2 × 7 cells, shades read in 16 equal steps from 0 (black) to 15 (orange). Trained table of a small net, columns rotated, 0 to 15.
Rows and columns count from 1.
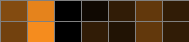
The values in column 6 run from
6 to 6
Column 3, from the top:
0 0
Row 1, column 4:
1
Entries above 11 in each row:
1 1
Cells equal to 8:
1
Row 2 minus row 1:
-1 1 0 2 -1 0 0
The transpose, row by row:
8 7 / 14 15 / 0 0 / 1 3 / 3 2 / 6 6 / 3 3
